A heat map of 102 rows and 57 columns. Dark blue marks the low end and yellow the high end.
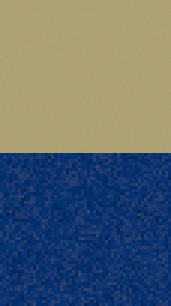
The table splits into 2 rows of 1 panel. Panel 1,1: high, flat. Panel 2,1: very low, fine-grained, faint in contrast.
